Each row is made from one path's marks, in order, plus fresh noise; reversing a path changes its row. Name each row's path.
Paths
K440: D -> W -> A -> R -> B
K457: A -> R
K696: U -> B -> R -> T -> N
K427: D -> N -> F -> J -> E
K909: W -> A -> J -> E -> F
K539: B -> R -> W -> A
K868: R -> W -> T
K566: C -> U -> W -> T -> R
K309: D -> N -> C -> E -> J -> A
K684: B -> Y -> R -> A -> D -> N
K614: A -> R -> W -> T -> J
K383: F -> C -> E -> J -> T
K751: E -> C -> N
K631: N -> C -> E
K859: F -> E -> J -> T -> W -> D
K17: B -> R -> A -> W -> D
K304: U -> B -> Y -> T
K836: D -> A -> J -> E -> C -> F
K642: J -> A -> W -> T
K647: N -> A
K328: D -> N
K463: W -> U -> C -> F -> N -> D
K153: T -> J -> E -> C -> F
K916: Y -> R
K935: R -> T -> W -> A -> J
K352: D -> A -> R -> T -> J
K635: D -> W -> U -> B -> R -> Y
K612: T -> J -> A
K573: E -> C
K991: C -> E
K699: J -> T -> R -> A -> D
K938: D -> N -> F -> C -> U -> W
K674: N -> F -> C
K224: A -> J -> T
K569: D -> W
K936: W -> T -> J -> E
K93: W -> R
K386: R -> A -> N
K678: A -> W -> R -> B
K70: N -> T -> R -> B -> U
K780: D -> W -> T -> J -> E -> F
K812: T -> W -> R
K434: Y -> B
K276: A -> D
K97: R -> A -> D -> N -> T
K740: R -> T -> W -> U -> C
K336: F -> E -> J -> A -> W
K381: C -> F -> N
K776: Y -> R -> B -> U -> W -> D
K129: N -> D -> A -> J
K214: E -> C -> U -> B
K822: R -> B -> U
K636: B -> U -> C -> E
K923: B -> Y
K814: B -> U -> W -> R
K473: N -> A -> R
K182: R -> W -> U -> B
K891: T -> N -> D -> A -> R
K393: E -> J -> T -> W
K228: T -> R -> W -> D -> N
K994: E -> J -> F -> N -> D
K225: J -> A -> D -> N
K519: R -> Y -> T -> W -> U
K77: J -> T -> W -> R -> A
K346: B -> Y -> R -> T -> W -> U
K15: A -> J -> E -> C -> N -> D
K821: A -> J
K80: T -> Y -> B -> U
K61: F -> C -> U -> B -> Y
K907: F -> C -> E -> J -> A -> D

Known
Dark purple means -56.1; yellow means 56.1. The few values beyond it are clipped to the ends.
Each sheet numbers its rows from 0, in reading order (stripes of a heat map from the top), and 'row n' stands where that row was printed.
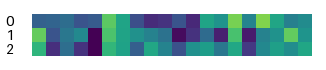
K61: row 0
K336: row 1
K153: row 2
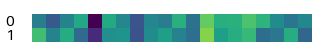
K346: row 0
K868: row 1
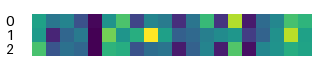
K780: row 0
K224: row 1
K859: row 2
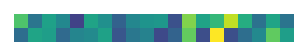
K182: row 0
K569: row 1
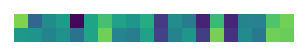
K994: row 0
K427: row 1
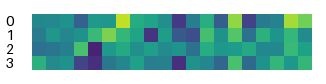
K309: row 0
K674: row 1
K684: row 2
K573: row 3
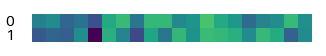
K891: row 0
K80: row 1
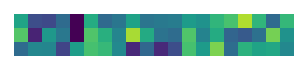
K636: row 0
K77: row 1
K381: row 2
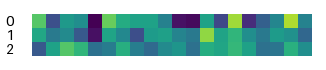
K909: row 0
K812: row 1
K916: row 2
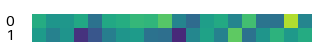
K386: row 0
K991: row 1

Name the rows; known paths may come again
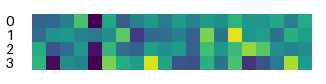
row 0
K923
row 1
K635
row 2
K814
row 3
K642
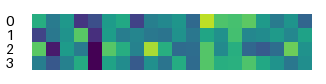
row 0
K740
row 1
K434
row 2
K77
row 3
K346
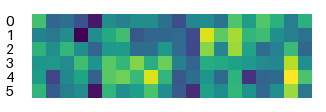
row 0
K214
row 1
K566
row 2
K93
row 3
K473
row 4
K225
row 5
K678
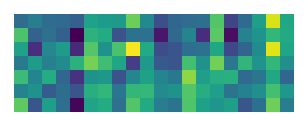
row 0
K276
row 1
K859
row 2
K821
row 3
K674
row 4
K868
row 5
K891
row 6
K935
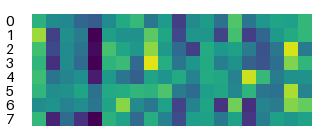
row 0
K751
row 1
K393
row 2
K614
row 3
K699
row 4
K822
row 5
K386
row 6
K427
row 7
K153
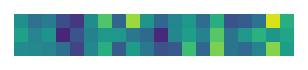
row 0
K352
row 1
K991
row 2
K440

